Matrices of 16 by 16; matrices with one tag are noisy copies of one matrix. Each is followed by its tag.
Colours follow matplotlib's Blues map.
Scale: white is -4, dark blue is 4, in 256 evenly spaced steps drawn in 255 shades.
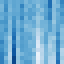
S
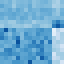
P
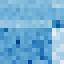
P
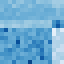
P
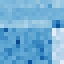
P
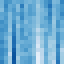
S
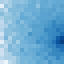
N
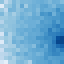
N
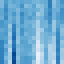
S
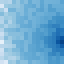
N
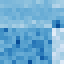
P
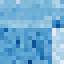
P
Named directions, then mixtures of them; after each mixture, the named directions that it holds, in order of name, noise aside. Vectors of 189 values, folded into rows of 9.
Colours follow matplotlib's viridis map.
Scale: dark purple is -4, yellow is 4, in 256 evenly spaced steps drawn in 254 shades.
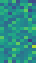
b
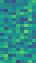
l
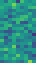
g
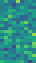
g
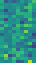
g, l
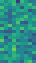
b, g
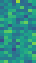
b, g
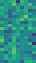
b, g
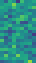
g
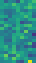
g, l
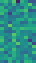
b, g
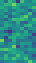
g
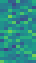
g, l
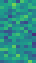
g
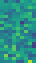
g, l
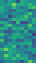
g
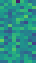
b, g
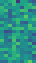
b, g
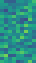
l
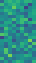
b, l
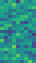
g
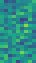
l
